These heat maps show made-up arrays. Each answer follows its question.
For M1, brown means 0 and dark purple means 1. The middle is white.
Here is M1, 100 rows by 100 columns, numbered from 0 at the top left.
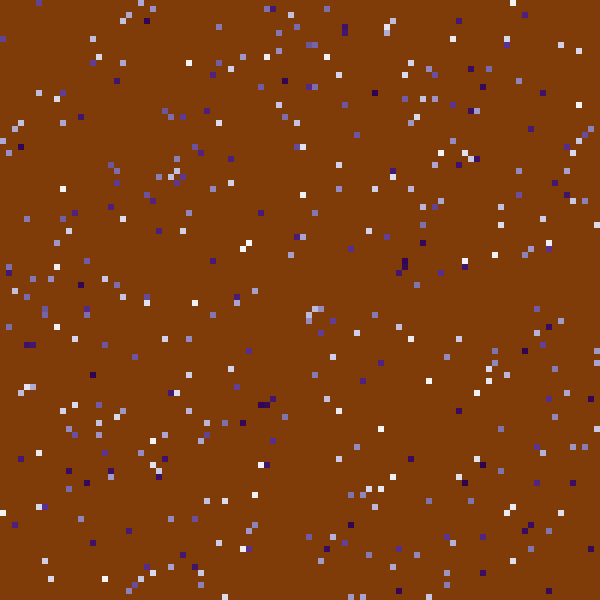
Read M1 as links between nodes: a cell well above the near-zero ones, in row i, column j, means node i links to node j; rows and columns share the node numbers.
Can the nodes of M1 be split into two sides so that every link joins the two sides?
no
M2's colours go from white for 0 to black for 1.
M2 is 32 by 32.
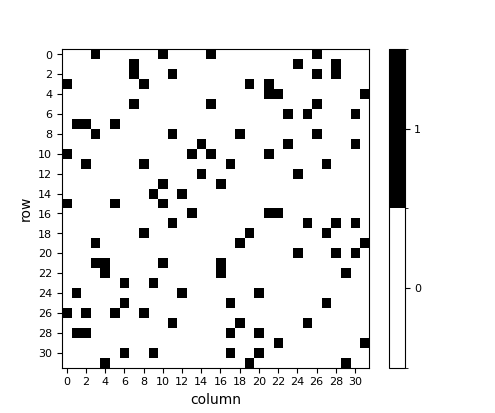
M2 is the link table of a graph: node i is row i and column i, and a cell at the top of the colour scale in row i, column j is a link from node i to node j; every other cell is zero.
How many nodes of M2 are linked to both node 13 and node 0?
1
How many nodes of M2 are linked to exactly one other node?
0
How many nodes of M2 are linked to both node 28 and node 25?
1
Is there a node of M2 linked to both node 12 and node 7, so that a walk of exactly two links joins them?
no
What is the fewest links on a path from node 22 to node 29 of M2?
1
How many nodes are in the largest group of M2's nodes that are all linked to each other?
3
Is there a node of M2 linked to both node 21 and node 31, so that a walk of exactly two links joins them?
yes
